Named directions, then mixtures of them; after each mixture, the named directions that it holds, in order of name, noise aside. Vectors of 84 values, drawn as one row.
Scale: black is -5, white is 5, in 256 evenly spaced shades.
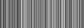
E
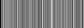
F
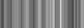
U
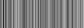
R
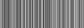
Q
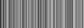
E, F, R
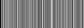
F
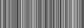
E, U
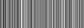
E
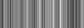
U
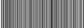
F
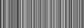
E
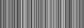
E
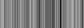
U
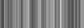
U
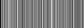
F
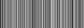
F, Q, U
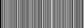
F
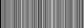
E, F
